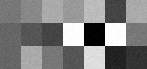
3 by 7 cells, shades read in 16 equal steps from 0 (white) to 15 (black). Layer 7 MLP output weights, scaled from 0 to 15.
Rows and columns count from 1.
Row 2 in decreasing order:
15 11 10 9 8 0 0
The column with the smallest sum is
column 4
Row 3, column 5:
2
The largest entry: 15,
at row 2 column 5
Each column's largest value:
9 10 11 10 15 13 12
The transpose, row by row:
8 9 9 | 7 10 5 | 5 11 8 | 6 0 10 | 4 15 2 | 11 0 13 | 5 8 12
